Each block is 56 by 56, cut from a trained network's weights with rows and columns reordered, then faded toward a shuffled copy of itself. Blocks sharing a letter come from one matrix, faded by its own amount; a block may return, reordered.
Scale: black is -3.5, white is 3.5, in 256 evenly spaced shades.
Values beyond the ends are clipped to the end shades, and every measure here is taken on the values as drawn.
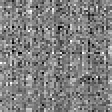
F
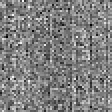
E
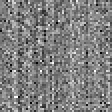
F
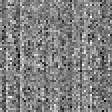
F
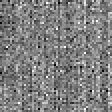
F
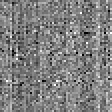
F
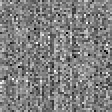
E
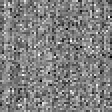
E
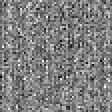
E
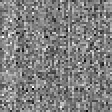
E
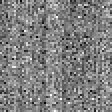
E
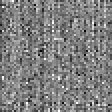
F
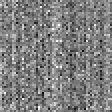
F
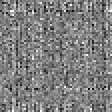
F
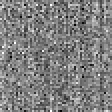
E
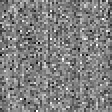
E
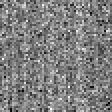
E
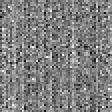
F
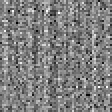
F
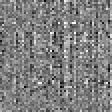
F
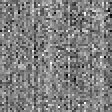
F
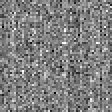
E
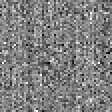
E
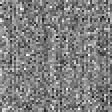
E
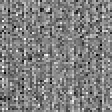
F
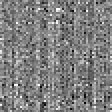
F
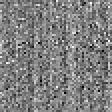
E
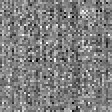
F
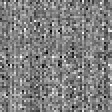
F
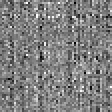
F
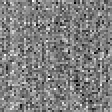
E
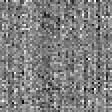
F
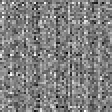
F
